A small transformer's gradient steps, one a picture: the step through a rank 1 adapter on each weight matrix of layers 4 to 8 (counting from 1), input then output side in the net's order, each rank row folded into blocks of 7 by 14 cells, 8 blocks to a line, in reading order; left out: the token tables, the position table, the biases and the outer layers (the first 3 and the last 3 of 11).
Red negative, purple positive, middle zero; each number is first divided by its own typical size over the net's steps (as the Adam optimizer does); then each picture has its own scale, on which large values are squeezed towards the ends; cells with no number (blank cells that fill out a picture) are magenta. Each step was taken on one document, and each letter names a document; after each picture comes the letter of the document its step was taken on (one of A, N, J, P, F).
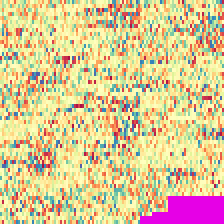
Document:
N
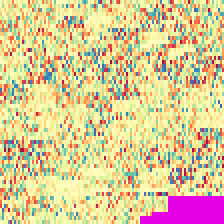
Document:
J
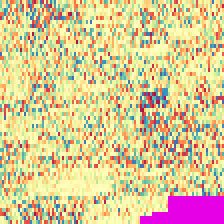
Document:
J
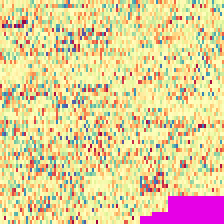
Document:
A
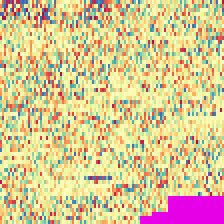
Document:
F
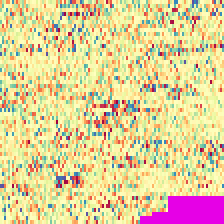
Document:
A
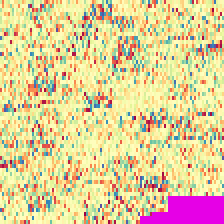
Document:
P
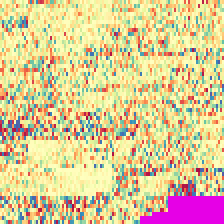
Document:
F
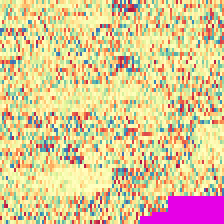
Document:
F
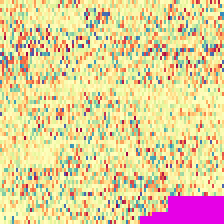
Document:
P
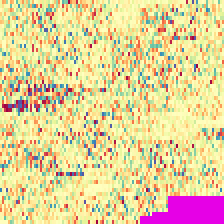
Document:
A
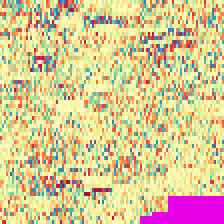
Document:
N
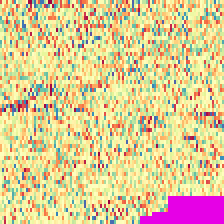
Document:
P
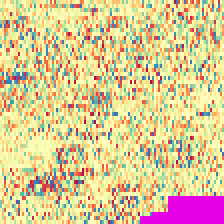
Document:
P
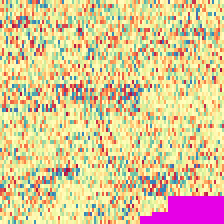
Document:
J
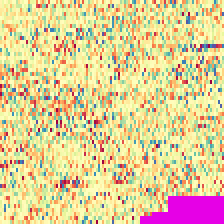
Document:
A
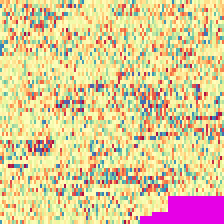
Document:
J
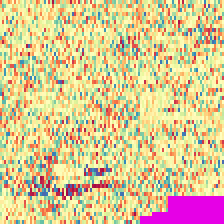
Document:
N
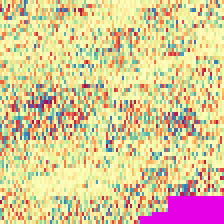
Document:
F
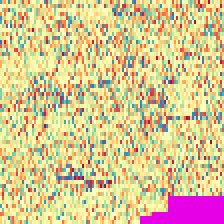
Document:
J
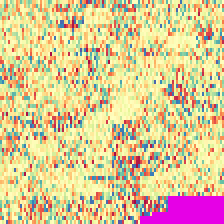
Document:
F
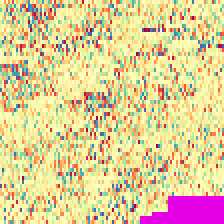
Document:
A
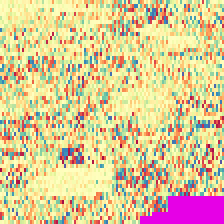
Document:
F
